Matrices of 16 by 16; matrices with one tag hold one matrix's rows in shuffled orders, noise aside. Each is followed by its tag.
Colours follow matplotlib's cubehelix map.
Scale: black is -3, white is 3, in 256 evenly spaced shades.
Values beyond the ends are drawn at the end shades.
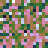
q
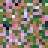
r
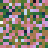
q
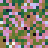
q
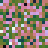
q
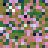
q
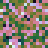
q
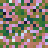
q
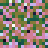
q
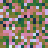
q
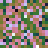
r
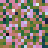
r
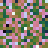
r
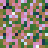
r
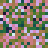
q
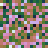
q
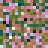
q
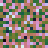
q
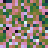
r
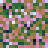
q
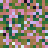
q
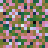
q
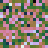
q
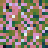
r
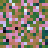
r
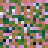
q
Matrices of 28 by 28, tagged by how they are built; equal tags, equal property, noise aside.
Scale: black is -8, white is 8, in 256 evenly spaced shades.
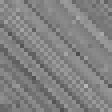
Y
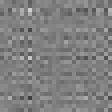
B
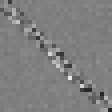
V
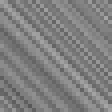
Y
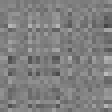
B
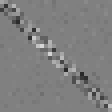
V
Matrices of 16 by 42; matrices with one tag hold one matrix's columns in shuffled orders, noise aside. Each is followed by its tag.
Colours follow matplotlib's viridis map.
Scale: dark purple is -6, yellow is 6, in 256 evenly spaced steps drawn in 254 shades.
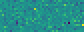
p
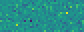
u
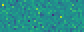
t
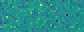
t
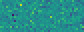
t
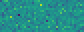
t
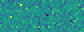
t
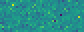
t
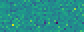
p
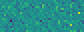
u
